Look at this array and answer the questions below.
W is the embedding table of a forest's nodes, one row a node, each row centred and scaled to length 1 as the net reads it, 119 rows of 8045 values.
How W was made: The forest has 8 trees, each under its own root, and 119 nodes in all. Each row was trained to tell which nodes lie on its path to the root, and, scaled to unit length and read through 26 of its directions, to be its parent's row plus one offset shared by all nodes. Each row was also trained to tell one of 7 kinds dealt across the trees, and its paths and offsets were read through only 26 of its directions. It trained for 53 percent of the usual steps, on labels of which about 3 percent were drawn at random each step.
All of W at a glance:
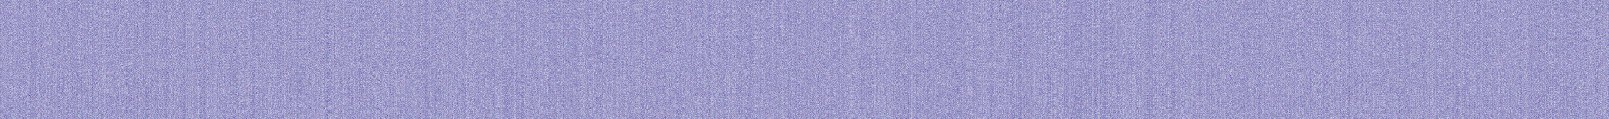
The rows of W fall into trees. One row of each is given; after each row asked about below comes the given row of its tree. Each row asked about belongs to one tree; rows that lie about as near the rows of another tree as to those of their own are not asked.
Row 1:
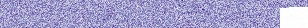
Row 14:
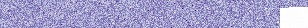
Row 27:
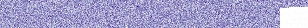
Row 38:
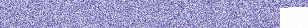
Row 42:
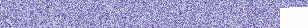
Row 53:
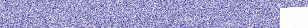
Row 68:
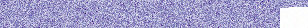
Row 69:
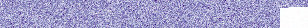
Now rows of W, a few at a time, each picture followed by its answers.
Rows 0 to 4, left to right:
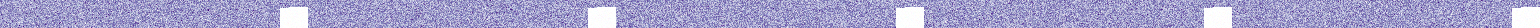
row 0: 38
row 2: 53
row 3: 38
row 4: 14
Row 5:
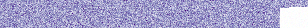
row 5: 68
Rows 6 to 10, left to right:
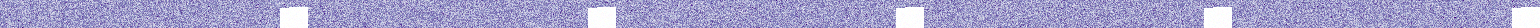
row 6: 42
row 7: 1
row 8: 14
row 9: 14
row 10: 38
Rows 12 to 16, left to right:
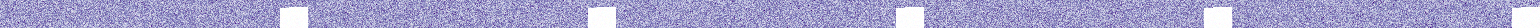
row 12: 68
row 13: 53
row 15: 1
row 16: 53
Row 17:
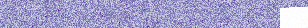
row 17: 1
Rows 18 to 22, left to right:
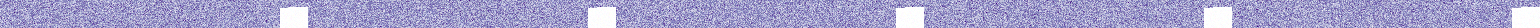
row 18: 69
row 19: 68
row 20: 38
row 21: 1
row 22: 38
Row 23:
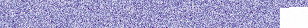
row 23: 27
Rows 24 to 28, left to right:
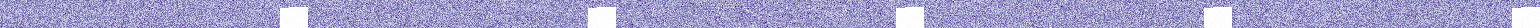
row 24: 53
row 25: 68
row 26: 68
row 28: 14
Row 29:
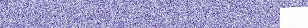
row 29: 53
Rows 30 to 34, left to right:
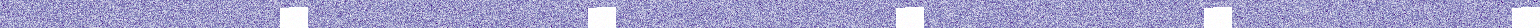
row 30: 68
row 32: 42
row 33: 42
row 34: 27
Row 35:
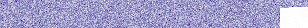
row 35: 53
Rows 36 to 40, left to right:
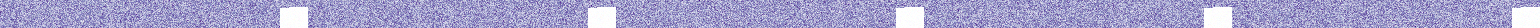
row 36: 42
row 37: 42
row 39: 38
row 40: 69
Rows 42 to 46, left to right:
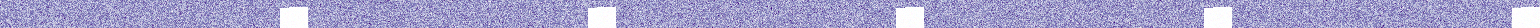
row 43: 69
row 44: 42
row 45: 42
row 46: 68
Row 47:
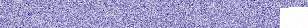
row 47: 68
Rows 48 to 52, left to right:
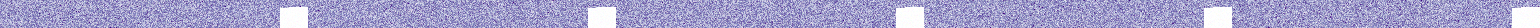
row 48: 14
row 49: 38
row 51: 69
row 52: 68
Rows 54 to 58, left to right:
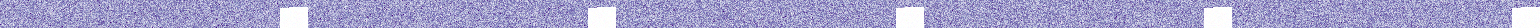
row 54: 14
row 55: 42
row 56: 1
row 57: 42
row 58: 69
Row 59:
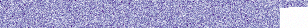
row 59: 53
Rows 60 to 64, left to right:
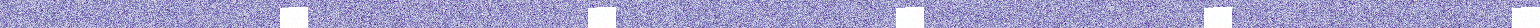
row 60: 68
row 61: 69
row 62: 42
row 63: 27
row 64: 14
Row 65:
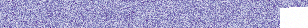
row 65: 1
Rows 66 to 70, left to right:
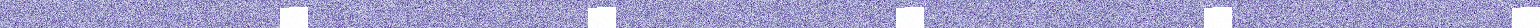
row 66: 27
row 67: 14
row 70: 53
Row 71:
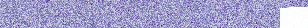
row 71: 69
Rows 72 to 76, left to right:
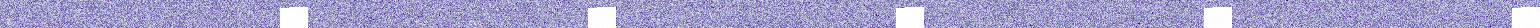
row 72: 38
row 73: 1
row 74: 38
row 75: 68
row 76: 68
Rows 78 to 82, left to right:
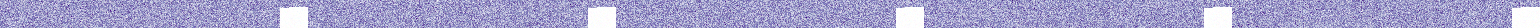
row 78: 38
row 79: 27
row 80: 1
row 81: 38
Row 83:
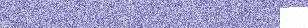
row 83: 27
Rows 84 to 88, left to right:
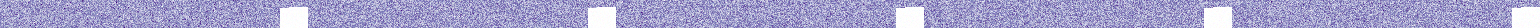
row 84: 42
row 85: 1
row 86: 38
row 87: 42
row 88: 38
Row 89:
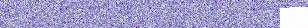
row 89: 38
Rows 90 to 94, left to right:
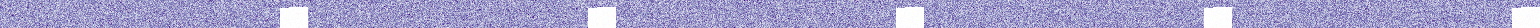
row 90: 38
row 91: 53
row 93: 38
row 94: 1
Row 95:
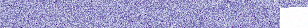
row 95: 53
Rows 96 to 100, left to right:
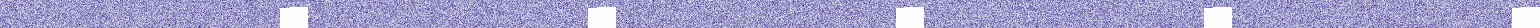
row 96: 42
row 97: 68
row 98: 53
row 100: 53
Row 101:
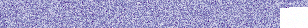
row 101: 42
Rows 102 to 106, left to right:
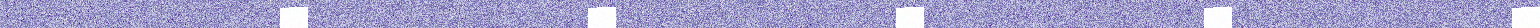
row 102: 53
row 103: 68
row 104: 53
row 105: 42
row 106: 42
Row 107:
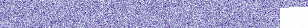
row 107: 27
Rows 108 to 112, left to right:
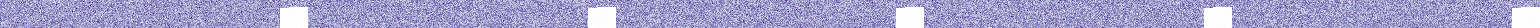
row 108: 27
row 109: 53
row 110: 68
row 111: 38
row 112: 68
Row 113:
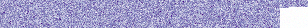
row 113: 38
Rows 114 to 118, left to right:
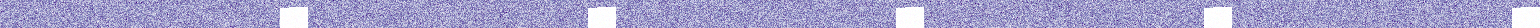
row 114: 53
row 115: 42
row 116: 1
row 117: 68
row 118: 68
